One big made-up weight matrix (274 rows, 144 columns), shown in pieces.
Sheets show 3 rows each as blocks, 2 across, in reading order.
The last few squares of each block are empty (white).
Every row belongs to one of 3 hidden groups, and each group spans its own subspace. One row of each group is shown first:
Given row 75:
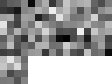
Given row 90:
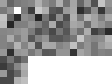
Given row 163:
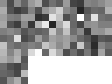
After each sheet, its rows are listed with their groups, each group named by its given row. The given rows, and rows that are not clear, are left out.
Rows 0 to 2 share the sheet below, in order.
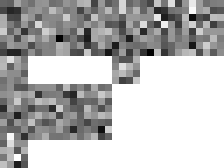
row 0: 75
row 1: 163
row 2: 90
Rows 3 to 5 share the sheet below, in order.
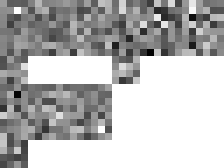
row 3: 90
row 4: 163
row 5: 90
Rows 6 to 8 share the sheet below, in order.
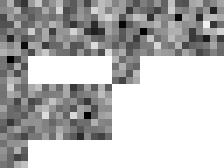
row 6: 75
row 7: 163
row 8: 75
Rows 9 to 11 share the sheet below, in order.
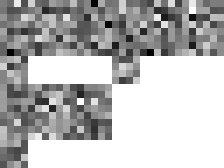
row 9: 75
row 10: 163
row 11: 163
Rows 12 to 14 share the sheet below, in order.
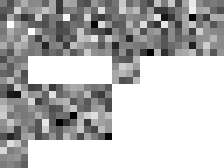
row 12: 163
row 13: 163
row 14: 75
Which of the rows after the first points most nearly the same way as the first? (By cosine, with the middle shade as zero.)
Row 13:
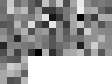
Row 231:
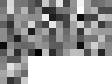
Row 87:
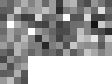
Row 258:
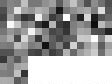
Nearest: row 231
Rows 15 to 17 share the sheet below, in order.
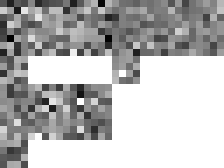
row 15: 90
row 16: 90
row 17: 163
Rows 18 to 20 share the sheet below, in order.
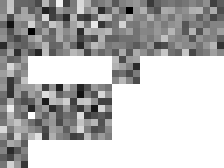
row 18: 163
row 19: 90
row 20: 163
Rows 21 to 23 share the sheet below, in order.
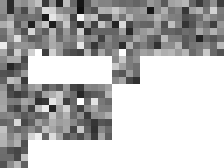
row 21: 163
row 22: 90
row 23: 163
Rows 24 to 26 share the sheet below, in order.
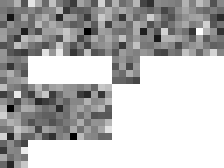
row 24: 75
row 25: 75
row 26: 90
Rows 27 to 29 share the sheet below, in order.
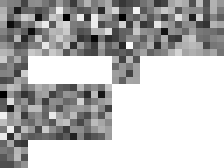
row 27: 163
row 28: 90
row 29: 90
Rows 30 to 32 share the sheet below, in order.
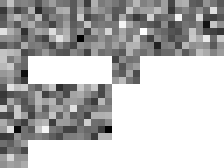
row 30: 90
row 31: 163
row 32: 90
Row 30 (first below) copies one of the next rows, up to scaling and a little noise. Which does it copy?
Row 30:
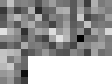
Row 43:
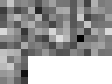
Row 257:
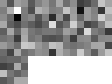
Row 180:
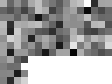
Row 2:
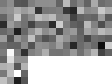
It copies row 43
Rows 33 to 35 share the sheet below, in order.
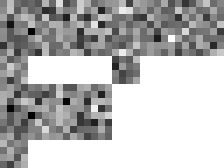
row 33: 163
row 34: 75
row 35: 163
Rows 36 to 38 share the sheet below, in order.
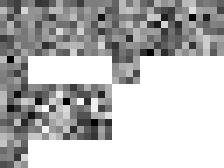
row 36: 90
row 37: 163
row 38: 163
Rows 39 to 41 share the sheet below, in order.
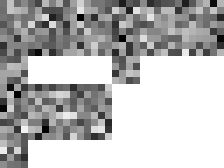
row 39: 163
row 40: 90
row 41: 90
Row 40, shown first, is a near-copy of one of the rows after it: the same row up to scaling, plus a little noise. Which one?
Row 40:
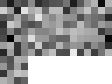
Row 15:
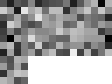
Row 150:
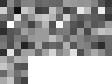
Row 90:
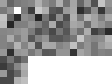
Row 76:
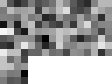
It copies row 15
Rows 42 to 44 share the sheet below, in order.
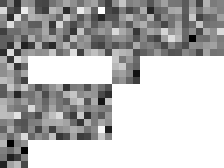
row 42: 90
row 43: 90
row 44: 90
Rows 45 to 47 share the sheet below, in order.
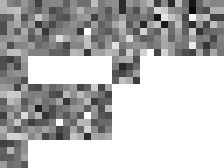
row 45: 75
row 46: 163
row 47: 75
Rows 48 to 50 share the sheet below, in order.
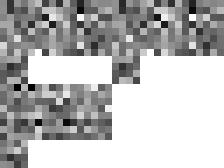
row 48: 163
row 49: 163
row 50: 75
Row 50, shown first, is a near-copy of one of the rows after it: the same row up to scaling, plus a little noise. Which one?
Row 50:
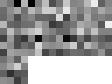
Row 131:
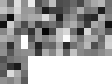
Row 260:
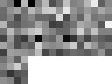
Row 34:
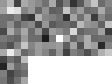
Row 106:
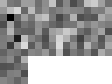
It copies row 260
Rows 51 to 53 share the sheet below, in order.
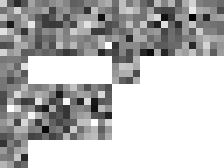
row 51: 90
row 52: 163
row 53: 163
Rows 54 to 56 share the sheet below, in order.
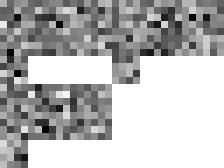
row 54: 90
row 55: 163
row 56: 90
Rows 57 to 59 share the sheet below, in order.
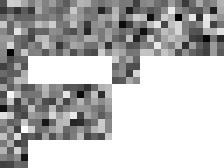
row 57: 90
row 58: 163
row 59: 90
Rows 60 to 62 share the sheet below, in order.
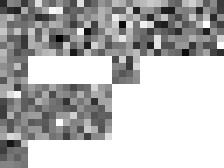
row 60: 75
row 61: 90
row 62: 75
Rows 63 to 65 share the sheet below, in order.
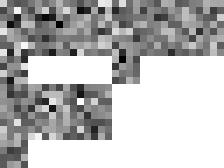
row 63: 90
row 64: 90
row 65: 163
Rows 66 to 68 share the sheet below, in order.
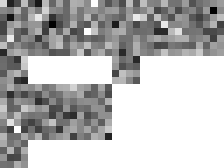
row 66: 75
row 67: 75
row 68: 90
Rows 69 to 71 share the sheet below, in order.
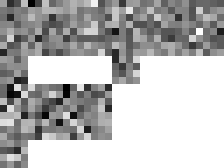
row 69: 75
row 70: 90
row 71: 75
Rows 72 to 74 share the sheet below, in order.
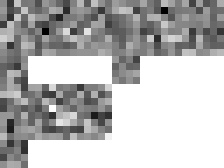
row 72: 75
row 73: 75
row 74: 75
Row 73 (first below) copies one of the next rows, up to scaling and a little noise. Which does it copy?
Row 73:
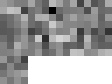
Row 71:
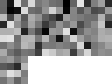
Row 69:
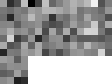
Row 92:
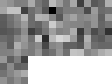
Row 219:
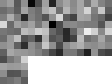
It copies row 92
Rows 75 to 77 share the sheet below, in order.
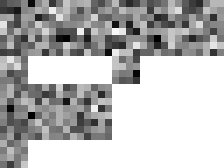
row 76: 90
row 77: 163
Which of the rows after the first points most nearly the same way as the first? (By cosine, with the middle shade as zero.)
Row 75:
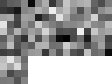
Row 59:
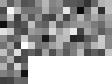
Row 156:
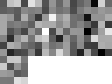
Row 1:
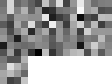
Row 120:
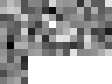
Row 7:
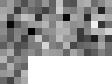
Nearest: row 156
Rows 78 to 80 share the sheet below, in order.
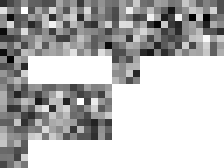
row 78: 90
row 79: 163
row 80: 163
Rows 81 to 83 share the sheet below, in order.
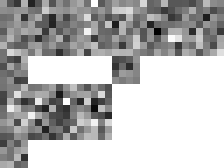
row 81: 75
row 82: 75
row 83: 163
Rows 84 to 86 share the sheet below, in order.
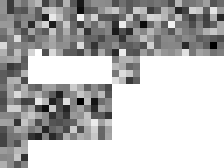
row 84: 163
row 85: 90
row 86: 163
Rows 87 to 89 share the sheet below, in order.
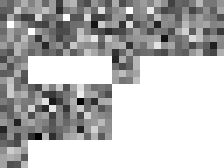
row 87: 163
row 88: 90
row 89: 163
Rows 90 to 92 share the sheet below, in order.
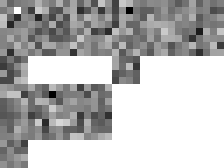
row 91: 90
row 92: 75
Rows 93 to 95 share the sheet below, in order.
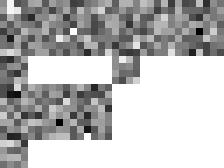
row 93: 75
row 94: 75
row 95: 75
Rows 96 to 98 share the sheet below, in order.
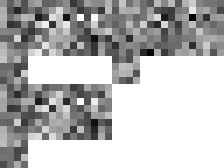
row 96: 163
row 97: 163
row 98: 163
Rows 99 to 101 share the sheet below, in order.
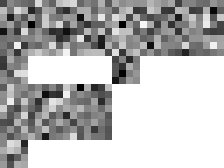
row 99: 90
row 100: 90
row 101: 75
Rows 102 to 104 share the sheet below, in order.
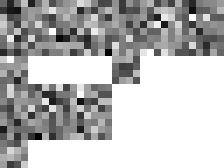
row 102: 75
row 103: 163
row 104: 163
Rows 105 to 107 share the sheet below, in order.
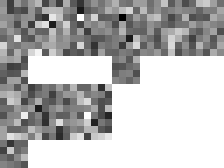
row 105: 163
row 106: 75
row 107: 75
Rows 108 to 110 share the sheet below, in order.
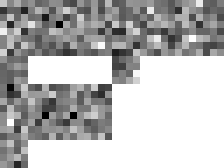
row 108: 90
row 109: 90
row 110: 75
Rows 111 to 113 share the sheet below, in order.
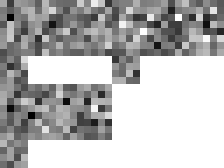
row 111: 75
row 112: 163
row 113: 163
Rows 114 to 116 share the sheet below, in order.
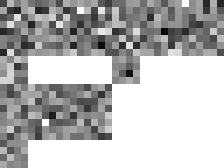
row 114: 90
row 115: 90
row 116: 75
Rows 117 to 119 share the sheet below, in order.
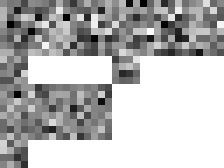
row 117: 163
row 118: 75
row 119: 90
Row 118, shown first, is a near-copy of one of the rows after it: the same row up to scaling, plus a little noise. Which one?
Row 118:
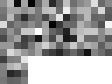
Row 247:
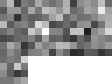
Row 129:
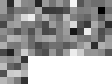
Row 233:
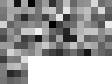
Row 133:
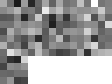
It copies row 233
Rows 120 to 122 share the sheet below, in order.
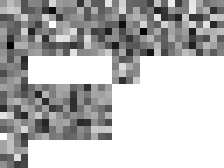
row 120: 75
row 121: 163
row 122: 90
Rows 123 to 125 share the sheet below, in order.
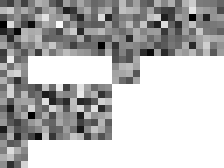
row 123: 90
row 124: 163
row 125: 163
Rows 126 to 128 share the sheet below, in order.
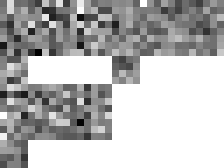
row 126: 163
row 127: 75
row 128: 90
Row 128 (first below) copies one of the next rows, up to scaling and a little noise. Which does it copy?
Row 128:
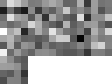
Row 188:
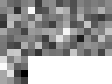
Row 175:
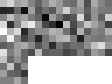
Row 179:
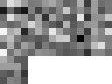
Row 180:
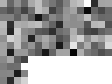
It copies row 179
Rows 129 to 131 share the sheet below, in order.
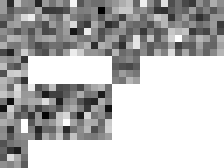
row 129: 75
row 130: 75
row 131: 75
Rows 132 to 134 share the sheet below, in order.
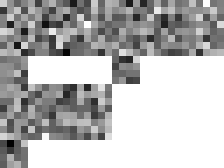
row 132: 90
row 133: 75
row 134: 75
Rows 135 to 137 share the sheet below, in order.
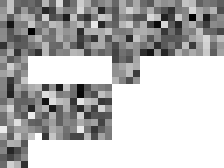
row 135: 163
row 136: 163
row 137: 163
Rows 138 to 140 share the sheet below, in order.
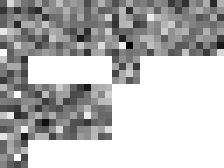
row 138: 90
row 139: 90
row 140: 90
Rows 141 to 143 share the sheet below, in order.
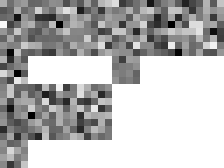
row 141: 90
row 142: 90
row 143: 163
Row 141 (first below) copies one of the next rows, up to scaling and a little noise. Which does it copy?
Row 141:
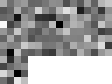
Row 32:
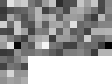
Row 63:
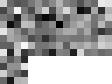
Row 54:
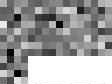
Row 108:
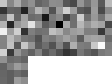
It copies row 54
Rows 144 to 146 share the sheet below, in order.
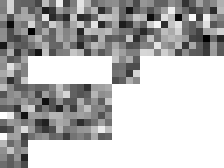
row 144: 163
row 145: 163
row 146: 90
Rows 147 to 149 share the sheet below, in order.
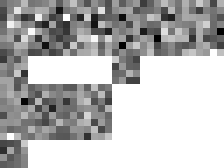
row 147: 163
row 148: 75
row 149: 75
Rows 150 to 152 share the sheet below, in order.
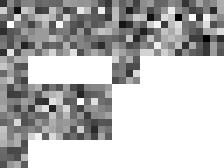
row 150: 90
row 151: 163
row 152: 163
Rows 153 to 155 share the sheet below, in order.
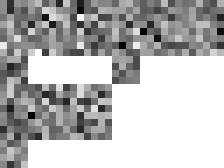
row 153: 163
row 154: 75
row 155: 163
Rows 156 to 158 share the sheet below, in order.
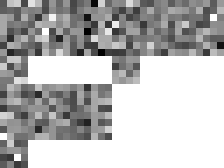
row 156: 75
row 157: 90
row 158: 90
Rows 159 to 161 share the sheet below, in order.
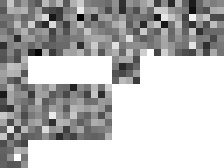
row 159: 163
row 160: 163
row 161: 90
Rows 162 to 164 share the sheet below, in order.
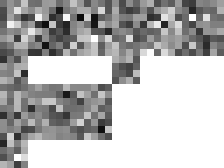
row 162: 163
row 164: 90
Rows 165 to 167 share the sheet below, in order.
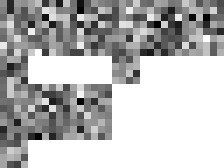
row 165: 163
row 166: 163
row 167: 163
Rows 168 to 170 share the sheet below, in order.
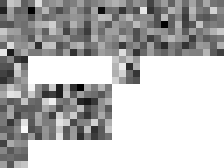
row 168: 90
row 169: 90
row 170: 75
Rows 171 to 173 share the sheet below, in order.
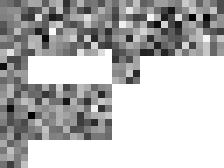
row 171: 75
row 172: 163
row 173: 163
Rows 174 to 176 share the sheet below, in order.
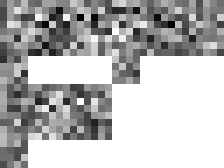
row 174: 163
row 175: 90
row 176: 163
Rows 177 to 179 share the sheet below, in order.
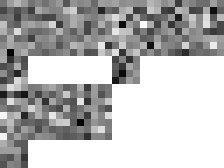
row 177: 90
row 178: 90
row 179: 90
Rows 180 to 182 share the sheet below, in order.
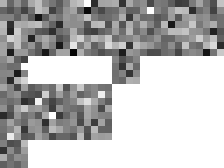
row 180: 90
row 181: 90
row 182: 75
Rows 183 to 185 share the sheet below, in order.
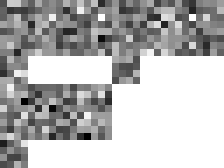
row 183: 90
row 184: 163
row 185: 75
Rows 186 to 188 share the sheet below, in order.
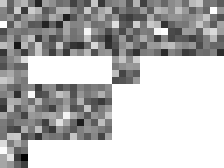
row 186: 90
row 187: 75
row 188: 90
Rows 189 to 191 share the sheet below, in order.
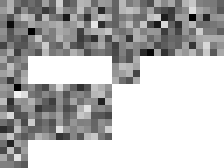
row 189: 163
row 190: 163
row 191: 90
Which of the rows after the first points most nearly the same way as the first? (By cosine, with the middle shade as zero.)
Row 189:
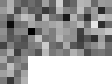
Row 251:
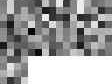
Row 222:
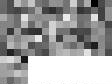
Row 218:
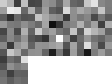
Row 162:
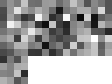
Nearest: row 251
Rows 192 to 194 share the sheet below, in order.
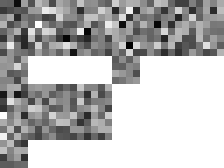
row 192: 75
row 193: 90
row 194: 90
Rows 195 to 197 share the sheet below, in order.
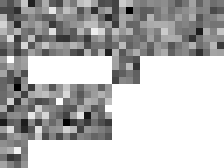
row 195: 75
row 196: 90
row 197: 75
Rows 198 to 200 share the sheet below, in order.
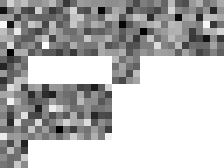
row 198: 90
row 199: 163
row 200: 75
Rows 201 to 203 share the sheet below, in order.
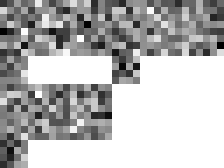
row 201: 90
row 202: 90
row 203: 90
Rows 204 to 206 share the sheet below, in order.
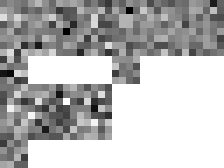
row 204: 90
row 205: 90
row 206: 163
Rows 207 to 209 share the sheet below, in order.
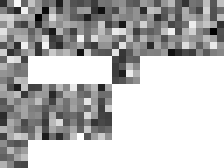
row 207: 75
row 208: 90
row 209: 75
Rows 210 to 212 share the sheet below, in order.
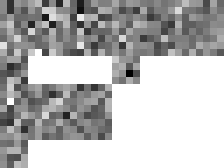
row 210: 163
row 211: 90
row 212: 75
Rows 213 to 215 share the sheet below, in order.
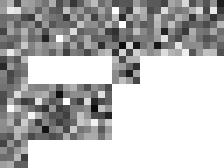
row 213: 75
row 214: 90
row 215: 163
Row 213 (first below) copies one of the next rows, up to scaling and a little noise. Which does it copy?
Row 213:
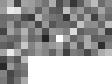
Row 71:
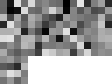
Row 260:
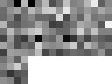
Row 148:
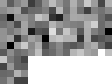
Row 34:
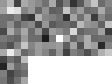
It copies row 34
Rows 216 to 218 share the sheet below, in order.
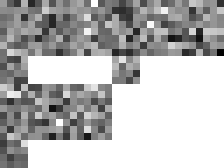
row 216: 75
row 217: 75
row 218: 75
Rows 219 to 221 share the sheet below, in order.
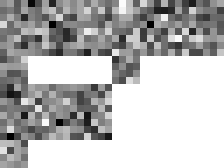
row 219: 75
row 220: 75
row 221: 75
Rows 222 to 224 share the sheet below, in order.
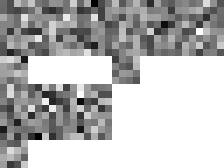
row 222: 75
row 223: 75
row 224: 163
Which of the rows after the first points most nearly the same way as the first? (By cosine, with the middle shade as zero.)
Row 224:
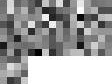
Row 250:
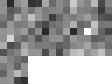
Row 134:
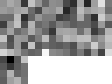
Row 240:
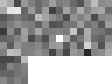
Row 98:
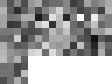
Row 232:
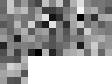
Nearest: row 232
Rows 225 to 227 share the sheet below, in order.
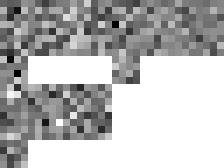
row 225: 90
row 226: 90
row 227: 75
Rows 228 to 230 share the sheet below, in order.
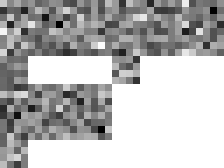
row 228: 90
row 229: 75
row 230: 90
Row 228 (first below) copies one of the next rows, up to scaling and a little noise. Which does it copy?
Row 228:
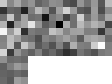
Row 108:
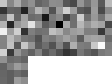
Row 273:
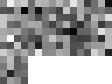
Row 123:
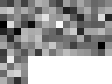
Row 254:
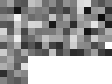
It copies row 108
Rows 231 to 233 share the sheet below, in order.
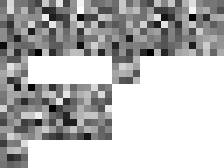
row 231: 163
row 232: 163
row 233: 75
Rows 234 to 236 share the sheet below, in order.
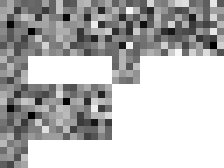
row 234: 163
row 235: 90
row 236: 163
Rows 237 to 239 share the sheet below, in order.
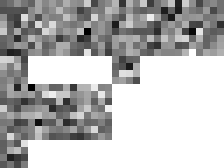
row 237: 75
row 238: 75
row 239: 75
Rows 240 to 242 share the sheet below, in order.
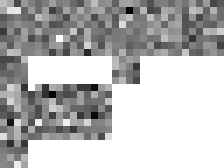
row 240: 75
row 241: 90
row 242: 75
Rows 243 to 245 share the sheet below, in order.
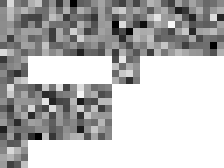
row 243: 75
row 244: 90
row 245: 163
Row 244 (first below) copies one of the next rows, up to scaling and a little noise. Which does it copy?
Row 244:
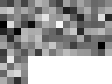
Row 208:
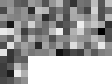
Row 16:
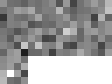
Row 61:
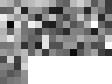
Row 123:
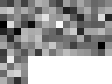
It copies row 123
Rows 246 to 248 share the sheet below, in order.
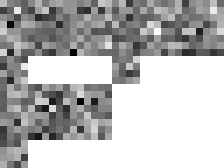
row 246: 90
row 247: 75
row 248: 163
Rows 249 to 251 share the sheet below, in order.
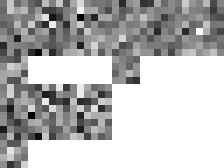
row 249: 163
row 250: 75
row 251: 163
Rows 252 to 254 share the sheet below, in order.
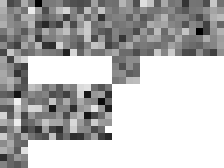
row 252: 90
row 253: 75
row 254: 90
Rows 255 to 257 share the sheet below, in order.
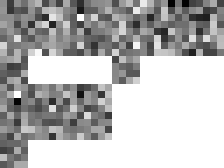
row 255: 163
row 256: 75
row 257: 90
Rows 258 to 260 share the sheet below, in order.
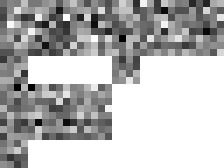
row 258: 163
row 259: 75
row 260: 75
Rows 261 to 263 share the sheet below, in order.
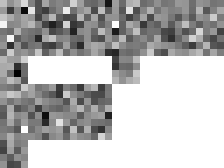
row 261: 90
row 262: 90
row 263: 75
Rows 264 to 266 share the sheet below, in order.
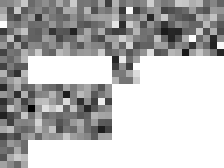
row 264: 90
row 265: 90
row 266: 90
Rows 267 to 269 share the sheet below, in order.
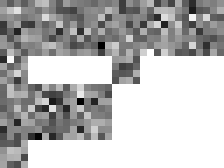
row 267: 90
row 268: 163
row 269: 163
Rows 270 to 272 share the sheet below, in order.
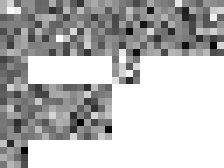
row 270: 75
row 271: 90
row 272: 90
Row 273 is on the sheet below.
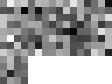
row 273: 90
